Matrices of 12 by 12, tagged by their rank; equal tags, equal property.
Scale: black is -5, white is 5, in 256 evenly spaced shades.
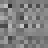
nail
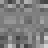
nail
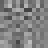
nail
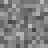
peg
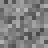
peg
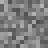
peg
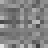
nail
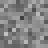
peg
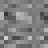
nail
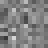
nail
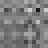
nail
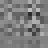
nail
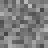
peg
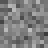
peg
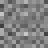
nail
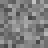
peg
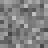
peg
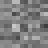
nail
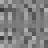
nail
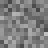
peg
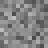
peg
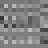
nail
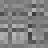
nail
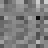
nail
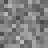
peg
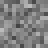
peg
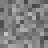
peg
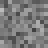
peg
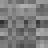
nail
